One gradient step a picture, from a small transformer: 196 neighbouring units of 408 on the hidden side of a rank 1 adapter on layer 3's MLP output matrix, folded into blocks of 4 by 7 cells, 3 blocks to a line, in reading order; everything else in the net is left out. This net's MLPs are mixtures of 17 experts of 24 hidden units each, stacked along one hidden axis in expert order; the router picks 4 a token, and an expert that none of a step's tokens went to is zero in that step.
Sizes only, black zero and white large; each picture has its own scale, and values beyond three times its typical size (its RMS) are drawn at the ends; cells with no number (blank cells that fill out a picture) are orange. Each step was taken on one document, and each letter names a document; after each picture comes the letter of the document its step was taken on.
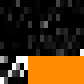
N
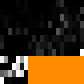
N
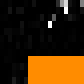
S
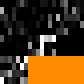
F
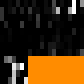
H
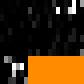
H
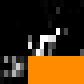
F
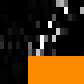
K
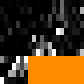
N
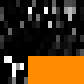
H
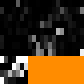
N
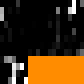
H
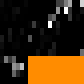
S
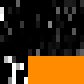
H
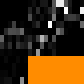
K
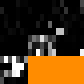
F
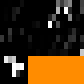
S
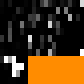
S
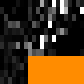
K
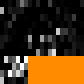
F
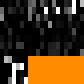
H
